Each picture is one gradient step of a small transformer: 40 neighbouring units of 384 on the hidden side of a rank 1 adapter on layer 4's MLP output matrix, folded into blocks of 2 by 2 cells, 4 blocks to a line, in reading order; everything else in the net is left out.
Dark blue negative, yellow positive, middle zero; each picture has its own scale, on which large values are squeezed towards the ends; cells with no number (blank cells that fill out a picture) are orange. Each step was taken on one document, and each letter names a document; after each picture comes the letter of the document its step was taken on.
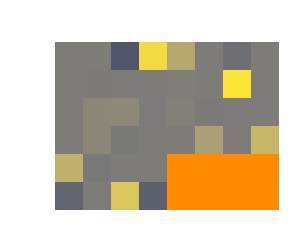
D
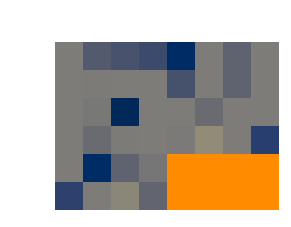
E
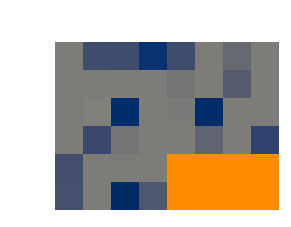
D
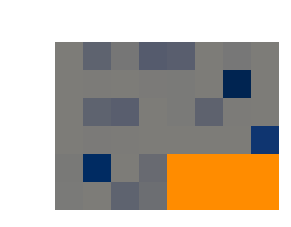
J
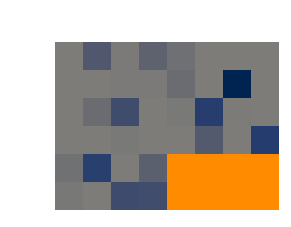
J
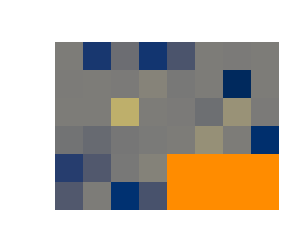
D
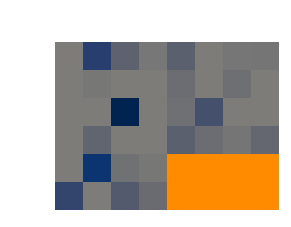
E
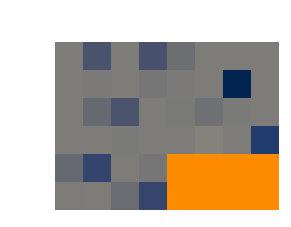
J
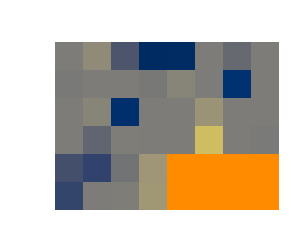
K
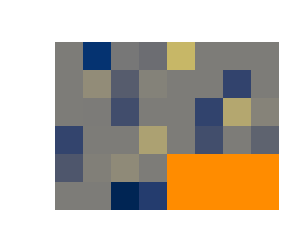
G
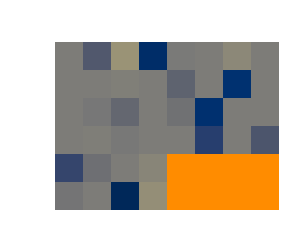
K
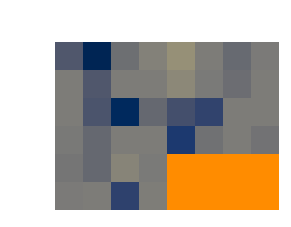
E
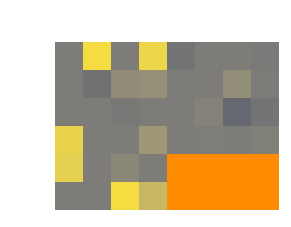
G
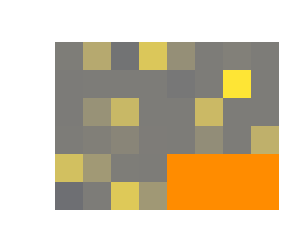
D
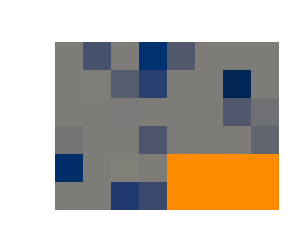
G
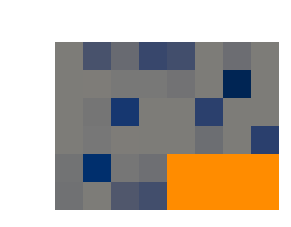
J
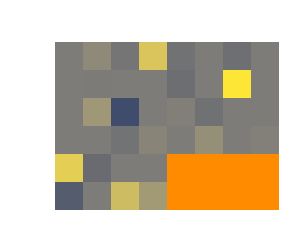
D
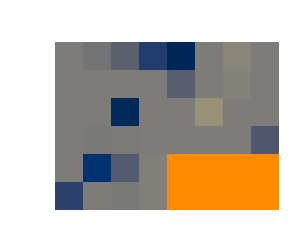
E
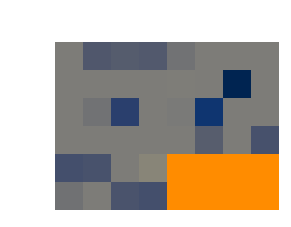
K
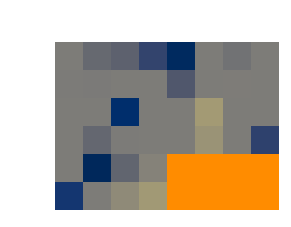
E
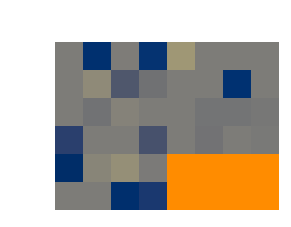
G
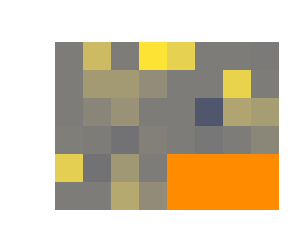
G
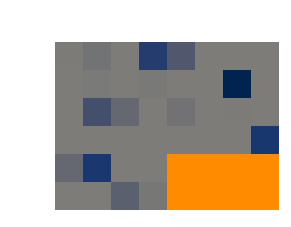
J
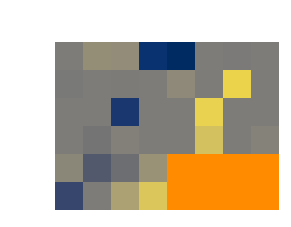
K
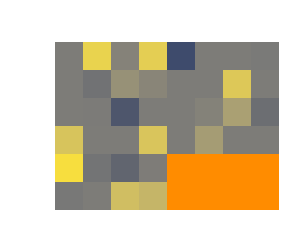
G
